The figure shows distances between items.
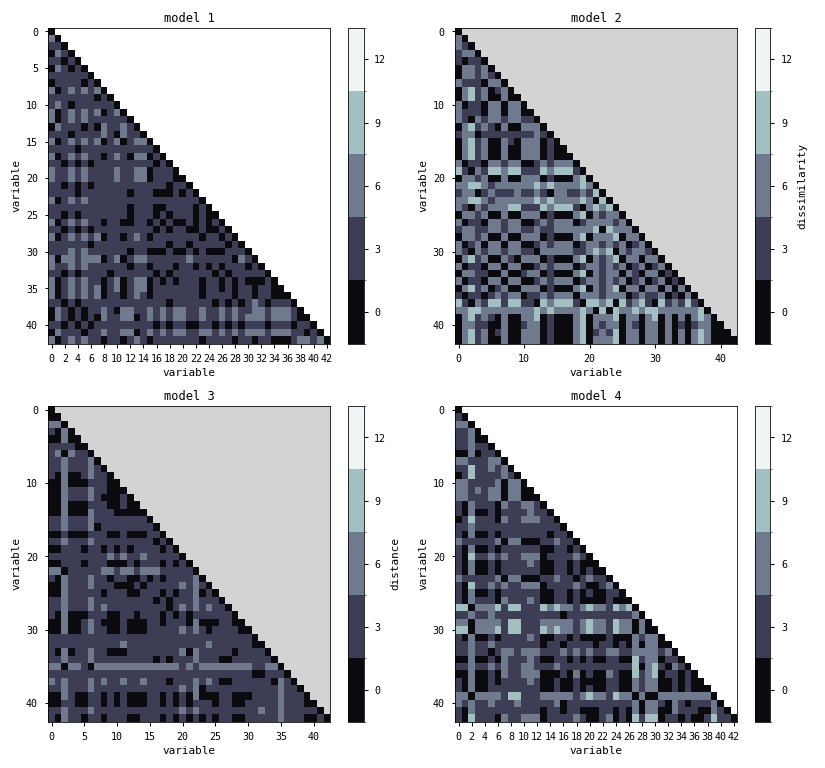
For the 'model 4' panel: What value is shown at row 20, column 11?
6
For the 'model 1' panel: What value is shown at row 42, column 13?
6
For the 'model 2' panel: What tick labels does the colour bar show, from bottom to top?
0, 3, 6, 9, 12
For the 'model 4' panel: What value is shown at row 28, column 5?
6
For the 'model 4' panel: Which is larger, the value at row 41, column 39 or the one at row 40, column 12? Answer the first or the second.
the first
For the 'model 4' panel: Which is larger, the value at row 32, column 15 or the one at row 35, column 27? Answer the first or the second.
the second
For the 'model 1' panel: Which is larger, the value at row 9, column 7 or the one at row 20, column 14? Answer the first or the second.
the second
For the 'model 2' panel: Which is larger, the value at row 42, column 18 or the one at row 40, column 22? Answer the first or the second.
the first
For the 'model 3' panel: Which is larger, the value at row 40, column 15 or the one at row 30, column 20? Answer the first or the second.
the second
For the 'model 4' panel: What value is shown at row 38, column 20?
3
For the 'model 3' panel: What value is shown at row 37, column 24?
6
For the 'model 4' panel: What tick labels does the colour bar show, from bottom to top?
0, 3, 6, 9, 12
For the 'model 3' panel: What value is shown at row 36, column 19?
3
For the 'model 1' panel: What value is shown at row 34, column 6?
3
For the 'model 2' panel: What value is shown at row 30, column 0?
6
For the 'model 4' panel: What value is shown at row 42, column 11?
6
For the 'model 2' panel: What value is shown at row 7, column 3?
3
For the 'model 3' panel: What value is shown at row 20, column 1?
3
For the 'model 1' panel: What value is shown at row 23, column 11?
3
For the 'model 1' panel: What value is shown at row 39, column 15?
6
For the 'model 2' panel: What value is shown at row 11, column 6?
6
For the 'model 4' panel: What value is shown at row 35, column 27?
9
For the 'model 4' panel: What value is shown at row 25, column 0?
3
